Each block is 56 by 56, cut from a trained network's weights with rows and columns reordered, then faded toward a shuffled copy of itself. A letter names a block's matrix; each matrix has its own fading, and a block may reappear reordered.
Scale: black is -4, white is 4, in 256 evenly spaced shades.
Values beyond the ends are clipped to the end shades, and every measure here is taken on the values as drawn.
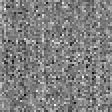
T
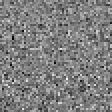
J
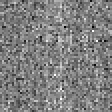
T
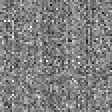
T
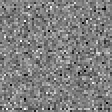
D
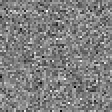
J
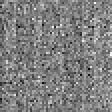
T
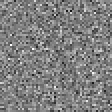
J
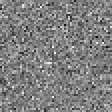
J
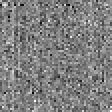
T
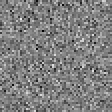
J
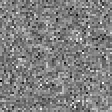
J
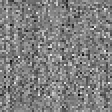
T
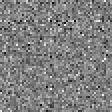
D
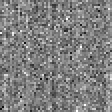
T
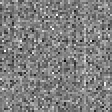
T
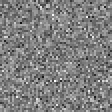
J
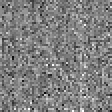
T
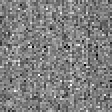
T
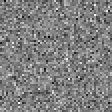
J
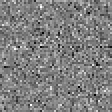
D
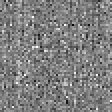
T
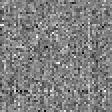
T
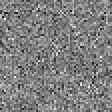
J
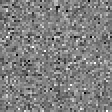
D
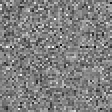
J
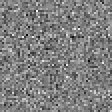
J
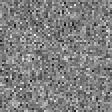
J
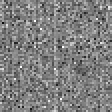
T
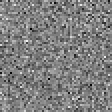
J
